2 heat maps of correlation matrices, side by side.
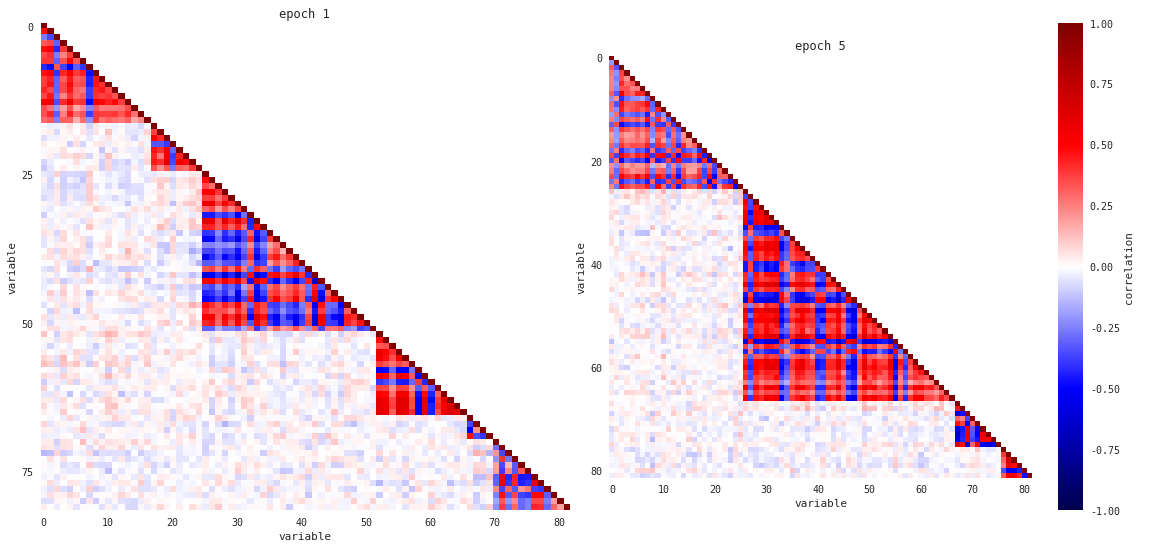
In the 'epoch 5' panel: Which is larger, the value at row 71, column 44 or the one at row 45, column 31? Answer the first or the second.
the second
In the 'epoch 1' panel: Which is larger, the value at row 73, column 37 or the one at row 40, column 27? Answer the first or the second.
the first
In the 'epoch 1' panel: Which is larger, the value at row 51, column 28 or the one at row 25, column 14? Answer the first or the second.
the second
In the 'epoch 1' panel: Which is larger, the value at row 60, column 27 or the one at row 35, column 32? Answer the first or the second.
the second
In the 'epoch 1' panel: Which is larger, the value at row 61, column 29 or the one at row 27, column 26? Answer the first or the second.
the second
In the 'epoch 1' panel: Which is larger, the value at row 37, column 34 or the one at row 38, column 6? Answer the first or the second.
the second
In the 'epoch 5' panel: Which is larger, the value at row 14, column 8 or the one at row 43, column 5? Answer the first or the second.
the second
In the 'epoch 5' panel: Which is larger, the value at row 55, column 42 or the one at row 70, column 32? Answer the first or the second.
the second
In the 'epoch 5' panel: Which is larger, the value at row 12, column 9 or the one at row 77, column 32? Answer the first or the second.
the first
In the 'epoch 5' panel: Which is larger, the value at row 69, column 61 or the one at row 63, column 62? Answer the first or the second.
the second
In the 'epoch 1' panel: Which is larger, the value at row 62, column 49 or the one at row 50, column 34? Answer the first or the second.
the second
